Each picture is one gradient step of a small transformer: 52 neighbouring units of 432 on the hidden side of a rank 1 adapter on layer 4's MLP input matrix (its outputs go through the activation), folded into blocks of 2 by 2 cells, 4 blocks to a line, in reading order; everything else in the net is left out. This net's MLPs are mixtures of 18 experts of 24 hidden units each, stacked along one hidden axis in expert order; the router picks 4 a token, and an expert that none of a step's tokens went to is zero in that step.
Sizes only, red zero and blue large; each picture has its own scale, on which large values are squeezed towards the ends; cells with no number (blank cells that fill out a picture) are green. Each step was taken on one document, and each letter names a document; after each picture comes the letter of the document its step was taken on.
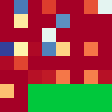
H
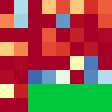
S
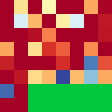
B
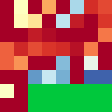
B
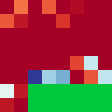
S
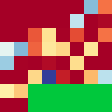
H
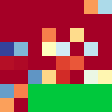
H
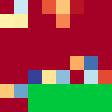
S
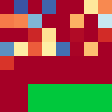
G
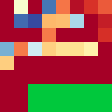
G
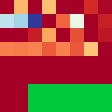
G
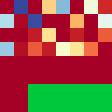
G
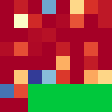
B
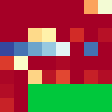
H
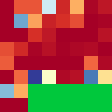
B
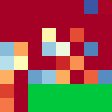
H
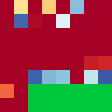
B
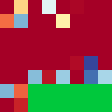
S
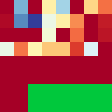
G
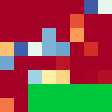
H
